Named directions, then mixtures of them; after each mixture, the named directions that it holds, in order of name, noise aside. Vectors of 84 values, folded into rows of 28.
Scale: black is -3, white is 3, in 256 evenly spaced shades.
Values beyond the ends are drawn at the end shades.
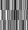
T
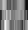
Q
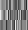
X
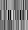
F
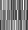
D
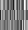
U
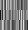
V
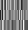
V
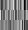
U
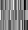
U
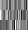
X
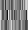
F, Q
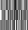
T, X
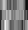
Q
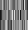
F, Q, X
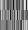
U, X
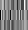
F, U, V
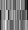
F, Q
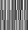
D, T, V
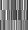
D, T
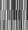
D, T, U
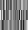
V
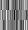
T, U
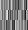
V, X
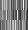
D
